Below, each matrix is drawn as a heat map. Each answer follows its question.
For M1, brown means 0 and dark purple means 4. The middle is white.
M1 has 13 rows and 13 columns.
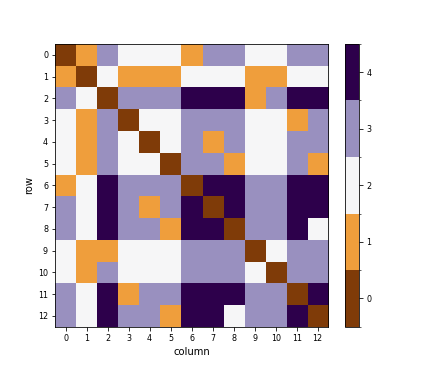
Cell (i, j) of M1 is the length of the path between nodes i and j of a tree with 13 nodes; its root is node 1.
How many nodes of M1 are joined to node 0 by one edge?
2
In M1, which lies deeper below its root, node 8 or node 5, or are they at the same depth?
node 8
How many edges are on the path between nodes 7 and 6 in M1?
4
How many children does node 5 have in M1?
2
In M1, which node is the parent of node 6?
0
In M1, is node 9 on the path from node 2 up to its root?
yes
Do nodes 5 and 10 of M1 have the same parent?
yes
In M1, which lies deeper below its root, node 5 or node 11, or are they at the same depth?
node 11
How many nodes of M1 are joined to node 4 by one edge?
2
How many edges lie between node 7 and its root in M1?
2
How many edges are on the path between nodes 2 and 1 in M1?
2
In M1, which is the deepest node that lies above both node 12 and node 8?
5
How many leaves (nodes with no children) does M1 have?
7
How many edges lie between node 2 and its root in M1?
2
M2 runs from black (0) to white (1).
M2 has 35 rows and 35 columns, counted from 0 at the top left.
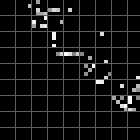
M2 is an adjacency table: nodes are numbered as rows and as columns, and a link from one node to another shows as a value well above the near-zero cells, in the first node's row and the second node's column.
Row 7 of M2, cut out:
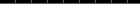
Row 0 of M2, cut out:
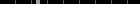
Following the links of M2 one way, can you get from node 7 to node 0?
no
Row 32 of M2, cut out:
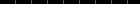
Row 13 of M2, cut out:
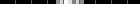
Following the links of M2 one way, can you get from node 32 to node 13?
no
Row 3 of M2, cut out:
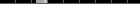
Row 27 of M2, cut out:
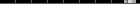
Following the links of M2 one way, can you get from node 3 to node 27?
yes
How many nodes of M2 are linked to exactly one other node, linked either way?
8
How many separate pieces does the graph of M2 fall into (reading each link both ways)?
2
